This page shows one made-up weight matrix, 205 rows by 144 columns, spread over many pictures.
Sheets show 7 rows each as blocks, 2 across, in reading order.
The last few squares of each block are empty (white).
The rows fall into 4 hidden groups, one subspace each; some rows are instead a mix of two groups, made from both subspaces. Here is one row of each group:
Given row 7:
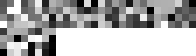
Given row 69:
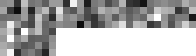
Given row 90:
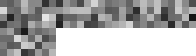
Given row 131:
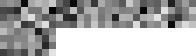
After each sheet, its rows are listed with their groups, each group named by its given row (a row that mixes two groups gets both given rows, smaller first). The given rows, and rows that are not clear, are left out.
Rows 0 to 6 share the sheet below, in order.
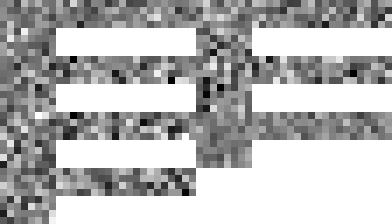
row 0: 69
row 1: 90
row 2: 131
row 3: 69
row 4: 7 and 131
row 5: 7
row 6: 7
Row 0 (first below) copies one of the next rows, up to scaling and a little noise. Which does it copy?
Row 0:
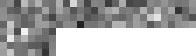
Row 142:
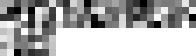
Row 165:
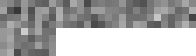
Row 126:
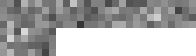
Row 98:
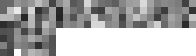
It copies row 126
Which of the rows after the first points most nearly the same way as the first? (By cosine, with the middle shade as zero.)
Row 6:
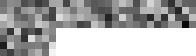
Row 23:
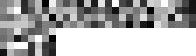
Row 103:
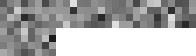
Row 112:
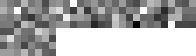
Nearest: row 103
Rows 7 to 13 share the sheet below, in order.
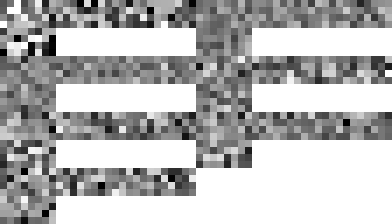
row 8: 7
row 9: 131
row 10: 69 and 90
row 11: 7
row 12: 7
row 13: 131
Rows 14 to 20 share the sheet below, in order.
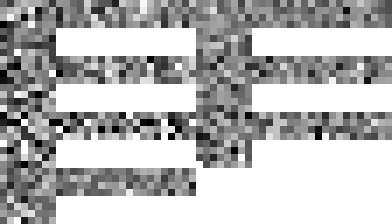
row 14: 69
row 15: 7
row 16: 7
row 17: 131
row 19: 7 and 131
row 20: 90
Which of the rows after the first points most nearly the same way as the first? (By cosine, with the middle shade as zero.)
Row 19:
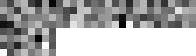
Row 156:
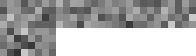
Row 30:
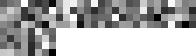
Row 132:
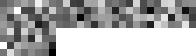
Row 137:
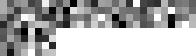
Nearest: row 137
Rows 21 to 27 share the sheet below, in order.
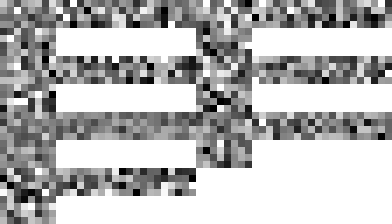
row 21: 131
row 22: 90
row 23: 7
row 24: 90
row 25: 69
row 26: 131
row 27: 69
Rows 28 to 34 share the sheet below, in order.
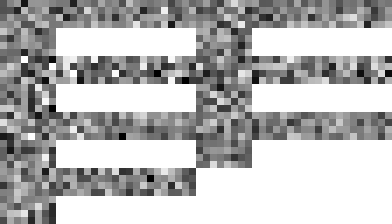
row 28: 131
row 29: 69 and 131
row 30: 131
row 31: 90
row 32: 69 and 131
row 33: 69
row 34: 7
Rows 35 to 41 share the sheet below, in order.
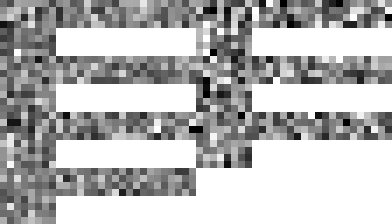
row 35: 69
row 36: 69
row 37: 69
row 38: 69
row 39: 69 and 90
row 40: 7
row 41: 131
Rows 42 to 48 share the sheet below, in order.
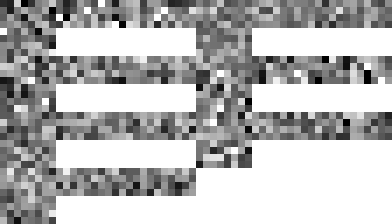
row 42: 90 and 131
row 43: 131
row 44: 69 and 131
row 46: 90
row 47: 7
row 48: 90
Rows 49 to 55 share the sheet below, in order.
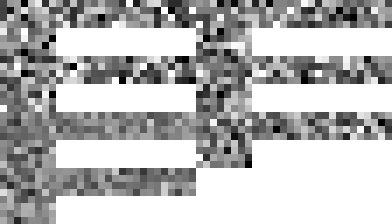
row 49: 131
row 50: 69
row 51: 131
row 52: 7 and 69
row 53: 7
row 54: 7
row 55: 69
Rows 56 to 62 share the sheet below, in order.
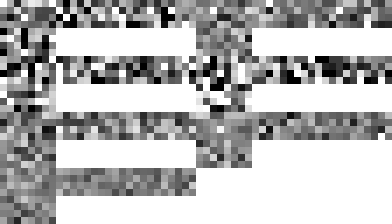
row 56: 131
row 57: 131
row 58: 69
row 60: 90
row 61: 90 and 131
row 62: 90
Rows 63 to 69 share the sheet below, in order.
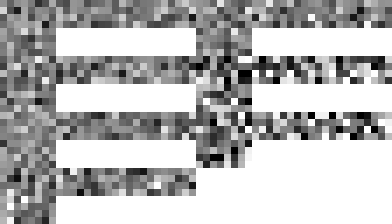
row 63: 69
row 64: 131
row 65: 69
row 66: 90
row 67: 90
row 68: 7
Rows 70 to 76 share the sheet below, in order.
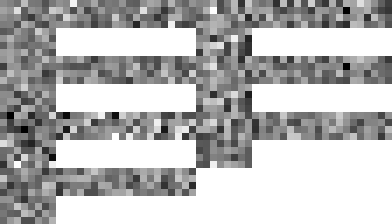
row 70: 131
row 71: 7
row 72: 90
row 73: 7
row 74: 90
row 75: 69
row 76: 90
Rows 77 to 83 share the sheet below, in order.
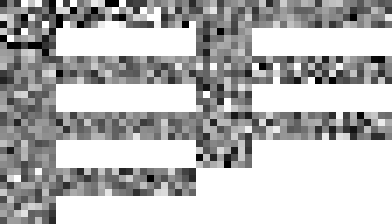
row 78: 69
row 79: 7 and 90
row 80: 131
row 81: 131
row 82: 7 and 131
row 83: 7 and 69
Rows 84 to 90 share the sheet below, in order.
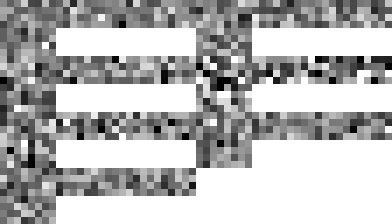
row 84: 131
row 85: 90
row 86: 69 and 131
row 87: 69
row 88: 131
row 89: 69
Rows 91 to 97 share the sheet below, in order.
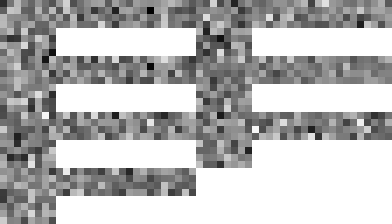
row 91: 7 and 131
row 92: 69 and 90
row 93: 7
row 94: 7
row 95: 7
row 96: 131
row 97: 90 and 131
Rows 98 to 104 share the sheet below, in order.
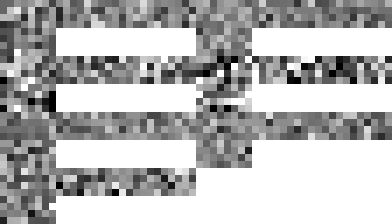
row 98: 69
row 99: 90
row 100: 7 and 69
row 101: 69
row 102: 7
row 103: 131
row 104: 131
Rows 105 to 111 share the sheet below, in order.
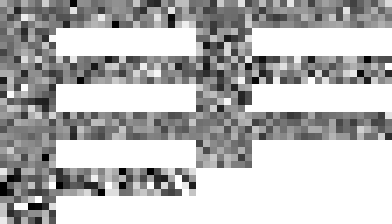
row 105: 131
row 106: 7
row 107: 69
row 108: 90 and 131
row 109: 131
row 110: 90
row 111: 7
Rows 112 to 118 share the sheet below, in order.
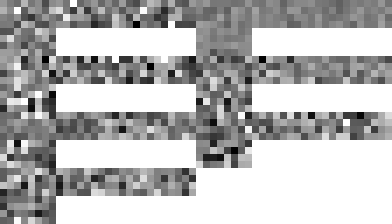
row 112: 131
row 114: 7
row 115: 7 and 90
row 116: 7 and 69
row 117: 7
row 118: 69
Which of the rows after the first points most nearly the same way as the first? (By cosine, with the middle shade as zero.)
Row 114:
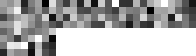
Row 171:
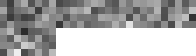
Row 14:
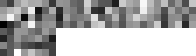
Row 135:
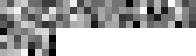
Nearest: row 135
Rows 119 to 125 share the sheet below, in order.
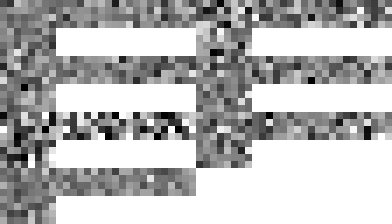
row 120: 69 and 131
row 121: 69
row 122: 131
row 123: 7
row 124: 131
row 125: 7
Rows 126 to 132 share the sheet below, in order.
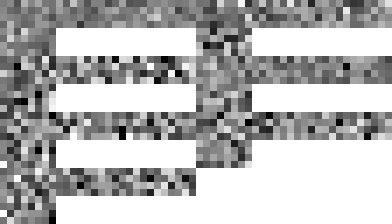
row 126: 69
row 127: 7
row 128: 7
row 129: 7
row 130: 7 and 131
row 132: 7
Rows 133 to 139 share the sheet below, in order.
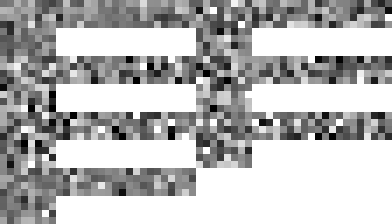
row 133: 69 and 90
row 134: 69
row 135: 7 and 131
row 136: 69
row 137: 131
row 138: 131
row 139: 131
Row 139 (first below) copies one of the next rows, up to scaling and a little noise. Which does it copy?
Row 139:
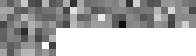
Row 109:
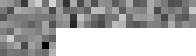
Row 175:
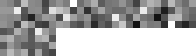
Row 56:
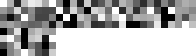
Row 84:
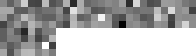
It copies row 84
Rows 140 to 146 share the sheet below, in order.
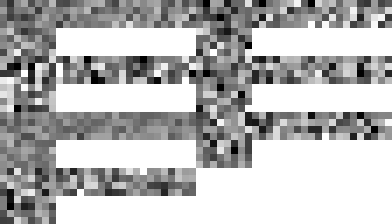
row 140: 90
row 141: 90
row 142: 69
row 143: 90 and 131
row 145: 7 and 131
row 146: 69
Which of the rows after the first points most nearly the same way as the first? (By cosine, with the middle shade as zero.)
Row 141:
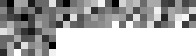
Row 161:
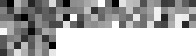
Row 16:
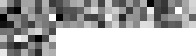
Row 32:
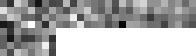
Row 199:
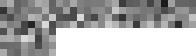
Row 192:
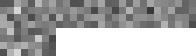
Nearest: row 161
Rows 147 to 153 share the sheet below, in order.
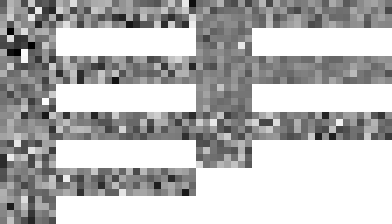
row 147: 90
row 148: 131
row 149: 131
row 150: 69
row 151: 7
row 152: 131
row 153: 131
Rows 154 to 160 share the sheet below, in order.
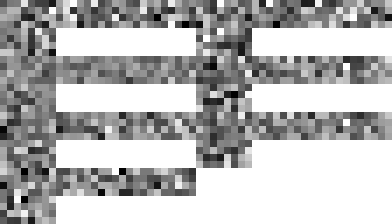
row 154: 131
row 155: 69
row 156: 90
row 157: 7
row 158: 7
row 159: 7
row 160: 7 and 69
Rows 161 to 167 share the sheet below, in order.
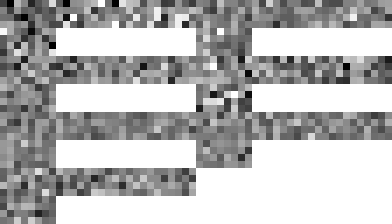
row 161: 90
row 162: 69
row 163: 131
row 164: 7
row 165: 69
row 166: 131
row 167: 69
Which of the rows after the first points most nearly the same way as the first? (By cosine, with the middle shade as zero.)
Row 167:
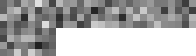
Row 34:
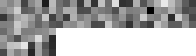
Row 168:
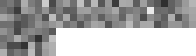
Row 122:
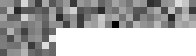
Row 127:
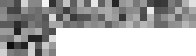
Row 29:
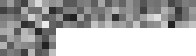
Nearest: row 29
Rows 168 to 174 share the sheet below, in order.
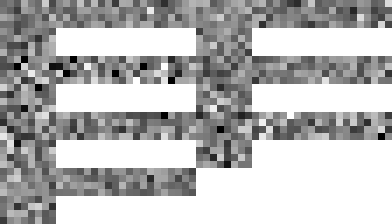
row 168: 7
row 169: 90
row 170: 131
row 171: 90
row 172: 7 and 69
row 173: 90 and 131
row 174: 7
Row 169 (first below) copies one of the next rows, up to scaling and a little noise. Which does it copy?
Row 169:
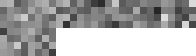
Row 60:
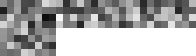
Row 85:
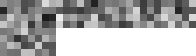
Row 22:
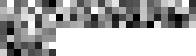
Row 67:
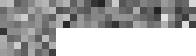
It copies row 67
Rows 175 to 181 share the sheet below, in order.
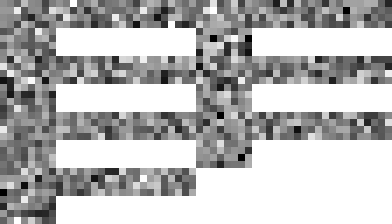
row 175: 131
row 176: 7
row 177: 69
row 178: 69
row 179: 7
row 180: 131
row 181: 69
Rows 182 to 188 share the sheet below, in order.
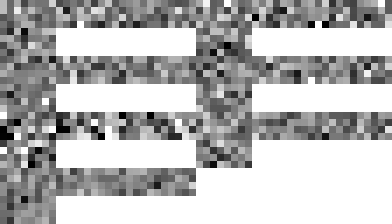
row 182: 69 and 131
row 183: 90 and 131
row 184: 131
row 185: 7 and 131
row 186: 7
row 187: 90
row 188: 69
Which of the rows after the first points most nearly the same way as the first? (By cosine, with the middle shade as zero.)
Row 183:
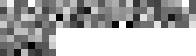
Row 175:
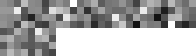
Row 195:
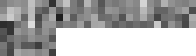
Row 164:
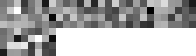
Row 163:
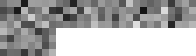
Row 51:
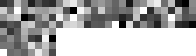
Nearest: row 195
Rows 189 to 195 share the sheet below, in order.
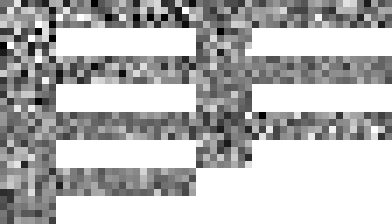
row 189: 7
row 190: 7 and 90
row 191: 69
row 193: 90
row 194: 7 and 90
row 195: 69 and 90
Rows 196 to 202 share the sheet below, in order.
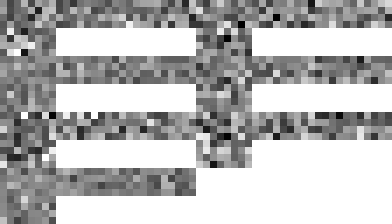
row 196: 90
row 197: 7 and 69
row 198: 7 and 131
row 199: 7 and 69
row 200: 7 and 131
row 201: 69
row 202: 90 and 131
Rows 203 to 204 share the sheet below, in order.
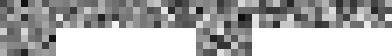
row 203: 131
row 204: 90
